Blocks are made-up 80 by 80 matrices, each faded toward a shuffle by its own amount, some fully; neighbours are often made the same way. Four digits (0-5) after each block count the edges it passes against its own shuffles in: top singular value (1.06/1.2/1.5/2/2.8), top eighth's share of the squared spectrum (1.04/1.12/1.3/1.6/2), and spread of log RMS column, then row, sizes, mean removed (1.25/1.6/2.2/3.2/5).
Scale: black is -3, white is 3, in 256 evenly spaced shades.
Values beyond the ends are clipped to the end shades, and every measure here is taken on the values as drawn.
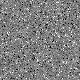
0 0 0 0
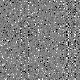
4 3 2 1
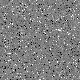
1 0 0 0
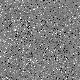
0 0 0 0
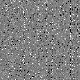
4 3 2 0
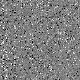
3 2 2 0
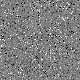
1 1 0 0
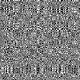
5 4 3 3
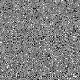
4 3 1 1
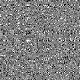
4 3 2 2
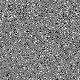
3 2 0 1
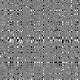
5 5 3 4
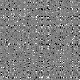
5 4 3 3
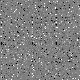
3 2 1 1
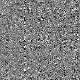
2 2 3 2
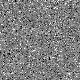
0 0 0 0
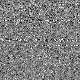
1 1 0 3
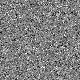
0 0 0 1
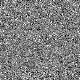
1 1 0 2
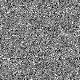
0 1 0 2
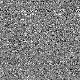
1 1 0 3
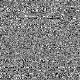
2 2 0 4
